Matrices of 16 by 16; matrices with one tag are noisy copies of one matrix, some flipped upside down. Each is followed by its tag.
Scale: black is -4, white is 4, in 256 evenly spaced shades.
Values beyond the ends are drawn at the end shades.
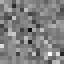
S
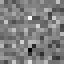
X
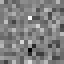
X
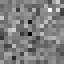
S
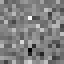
X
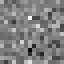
X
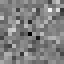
S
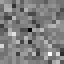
S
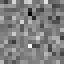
X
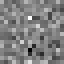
X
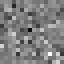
S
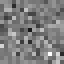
S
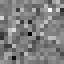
S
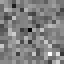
S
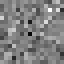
S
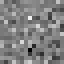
X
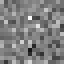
X
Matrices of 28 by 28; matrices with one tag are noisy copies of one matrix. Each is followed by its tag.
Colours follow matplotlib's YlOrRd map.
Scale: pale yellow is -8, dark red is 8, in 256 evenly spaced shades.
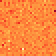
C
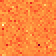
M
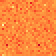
M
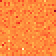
C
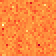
M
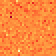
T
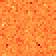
M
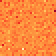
C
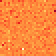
C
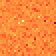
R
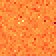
R
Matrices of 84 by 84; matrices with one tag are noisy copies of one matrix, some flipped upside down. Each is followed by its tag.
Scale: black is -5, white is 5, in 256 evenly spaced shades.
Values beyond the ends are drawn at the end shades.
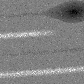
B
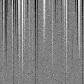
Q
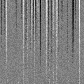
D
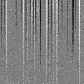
D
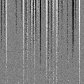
D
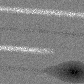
B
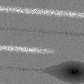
B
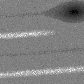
B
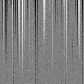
Q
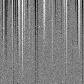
Q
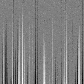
Q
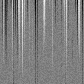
Q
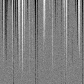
Q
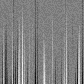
Q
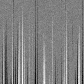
Q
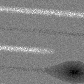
B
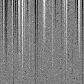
Q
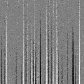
D
